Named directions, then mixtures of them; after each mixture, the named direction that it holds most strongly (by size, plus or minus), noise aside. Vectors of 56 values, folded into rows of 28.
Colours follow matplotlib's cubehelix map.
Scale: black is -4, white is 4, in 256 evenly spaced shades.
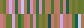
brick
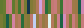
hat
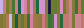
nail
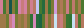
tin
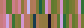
hat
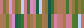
brick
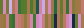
tin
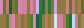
tin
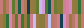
hat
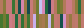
hat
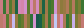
tin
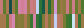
tin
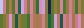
nail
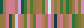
nail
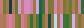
tin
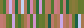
brick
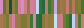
tin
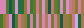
brick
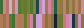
tin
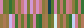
tin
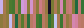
nail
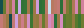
nail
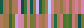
nail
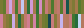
brick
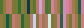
hat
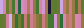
nail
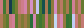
tin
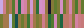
nail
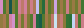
tin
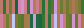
tin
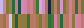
nail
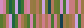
brick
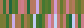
tin
